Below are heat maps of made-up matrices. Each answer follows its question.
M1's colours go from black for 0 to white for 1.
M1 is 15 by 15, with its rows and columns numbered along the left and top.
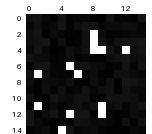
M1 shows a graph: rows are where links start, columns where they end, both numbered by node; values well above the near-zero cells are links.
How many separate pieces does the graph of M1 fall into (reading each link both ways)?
4
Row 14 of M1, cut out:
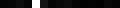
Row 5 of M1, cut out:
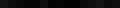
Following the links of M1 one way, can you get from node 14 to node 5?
yes
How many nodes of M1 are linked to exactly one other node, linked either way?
3
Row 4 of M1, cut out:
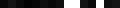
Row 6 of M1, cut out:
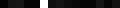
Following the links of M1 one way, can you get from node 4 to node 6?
no
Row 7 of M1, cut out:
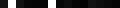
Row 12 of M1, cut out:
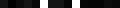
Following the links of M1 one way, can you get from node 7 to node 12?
no
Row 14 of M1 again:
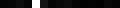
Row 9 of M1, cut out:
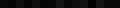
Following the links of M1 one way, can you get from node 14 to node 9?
yes
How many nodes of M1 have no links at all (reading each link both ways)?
3
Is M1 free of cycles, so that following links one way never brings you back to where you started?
yes
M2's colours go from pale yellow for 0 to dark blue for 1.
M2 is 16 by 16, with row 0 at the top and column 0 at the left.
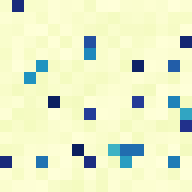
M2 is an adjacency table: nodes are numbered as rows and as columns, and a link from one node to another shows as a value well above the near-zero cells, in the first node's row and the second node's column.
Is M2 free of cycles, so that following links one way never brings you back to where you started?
yes
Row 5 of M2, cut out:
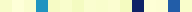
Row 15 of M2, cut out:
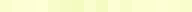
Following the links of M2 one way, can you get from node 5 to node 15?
yes
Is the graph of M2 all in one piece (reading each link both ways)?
yes
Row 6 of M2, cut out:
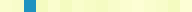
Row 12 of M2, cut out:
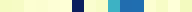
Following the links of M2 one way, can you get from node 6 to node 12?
no
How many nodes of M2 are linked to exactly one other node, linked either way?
2
